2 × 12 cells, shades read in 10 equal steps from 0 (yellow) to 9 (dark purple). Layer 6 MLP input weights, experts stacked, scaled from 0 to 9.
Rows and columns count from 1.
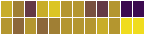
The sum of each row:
56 34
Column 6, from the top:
3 3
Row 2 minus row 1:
1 1 -4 3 3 0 0 -3 -5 0 -9 -9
